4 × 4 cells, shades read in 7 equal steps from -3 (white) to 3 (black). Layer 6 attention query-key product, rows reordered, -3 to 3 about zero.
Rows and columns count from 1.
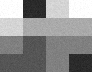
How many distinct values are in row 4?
3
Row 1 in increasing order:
-3 -3 -2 2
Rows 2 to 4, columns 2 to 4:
-1 -1 -1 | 1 0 0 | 1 0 2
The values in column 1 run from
-3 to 1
